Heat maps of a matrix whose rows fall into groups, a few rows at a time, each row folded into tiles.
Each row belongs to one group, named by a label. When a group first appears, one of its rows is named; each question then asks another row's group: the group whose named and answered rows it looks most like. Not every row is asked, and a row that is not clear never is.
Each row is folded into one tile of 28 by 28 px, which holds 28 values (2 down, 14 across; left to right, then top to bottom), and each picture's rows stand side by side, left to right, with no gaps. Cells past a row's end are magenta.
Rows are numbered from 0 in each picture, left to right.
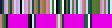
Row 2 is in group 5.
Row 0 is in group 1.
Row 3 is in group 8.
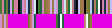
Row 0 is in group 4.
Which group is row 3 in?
5
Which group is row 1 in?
5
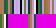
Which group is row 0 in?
8
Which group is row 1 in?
5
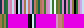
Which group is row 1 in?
8
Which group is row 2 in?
4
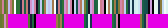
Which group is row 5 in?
4
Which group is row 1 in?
1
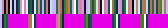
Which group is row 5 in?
5
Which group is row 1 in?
5
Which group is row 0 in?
4
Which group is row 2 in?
1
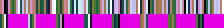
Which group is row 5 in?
5
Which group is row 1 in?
4
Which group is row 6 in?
1
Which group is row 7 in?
1
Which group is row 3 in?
8
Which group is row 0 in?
8
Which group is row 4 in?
1
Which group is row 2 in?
1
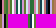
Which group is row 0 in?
1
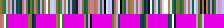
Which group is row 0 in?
5
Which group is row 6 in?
8
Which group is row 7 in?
4
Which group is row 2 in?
5
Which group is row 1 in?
1
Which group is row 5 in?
4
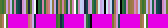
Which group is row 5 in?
5
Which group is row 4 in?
5
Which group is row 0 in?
5
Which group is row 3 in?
1
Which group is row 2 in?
1
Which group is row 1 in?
5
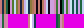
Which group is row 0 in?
4
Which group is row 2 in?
8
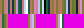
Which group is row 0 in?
4
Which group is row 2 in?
5
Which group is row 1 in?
5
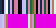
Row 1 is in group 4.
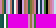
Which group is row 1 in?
4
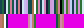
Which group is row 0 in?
5
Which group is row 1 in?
5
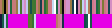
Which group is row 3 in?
8
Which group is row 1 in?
4
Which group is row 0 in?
8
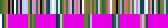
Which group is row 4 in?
8
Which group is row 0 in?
4
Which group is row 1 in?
4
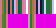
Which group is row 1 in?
4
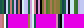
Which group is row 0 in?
5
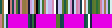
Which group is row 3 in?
8
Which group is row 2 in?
1
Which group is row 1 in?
1
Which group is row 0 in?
5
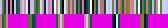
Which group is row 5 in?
1
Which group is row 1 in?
1
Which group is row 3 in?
5
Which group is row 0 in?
4
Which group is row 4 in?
8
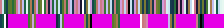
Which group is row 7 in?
1
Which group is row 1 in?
8
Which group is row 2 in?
8
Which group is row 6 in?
4
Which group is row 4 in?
1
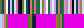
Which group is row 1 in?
1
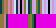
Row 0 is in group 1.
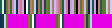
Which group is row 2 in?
8
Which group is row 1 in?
5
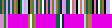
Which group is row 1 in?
5
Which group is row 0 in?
4
